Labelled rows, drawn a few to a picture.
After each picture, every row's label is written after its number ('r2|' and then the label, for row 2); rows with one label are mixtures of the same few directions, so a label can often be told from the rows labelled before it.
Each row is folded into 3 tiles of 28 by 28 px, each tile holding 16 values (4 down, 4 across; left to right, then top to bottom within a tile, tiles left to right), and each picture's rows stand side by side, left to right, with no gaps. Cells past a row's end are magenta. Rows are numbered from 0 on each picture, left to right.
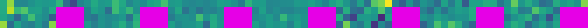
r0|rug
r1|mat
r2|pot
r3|pot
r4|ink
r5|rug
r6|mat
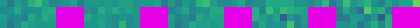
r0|mat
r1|pot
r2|mat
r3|pot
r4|mat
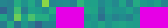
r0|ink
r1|ink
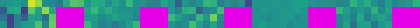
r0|mat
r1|rug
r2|mat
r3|ink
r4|pot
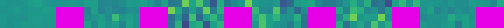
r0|mat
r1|pot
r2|pot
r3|mat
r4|ink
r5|pot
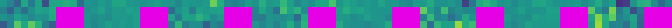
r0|rug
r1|mat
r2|ink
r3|mat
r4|rug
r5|ink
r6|mat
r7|mat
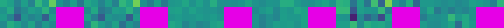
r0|ink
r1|ink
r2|rug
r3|mat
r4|ink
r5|pot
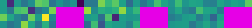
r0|mat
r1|pot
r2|mat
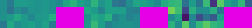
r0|rug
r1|mat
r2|ink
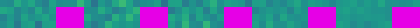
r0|pot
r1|mat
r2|pot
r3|pot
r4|rug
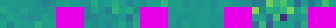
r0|ink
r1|mat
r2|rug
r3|pot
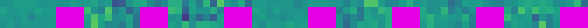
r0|pot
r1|mat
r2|ink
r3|ink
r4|mat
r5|mat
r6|pot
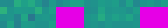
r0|pot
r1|ink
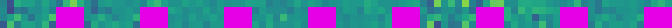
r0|rug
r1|rug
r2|pot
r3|pot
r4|mat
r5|rug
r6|pot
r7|rug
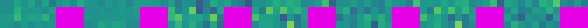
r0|ink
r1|rug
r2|mat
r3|pot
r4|pot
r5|pot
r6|ink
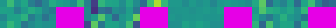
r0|mat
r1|rug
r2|rug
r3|rug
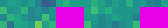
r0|ink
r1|rug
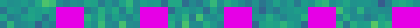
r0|ink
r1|pot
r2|pot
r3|rug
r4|ink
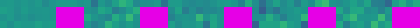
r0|ink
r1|mat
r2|pot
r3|rug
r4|ink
